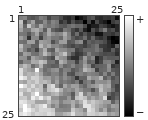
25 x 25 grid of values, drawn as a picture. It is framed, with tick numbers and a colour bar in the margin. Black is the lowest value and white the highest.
The halves do not mirror each other. No regular stripes run through it. The field climbs toward the bottom left. The ninth with the highest average is the bottom left. On average the colour sits 50% of the way up the scale. The top right is the ninth with the lowest average. No single row or column stands out from its neighbours.
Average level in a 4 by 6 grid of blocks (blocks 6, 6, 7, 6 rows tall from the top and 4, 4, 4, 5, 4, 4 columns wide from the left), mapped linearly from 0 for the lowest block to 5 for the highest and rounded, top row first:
2 2 2 1 0 0 / 3 3 3 1 1 1 / 4 4 3 2 3 2 / 5 5 3 4 4 3
